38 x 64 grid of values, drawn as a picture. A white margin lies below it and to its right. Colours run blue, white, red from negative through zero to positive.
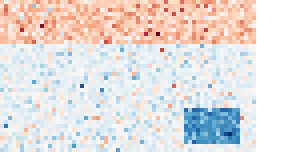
Odd patch: lower, in the bottom right. Seam: horizontal, 30% of the way down, the top part higher. Ninth with the lowest average: bottom right.
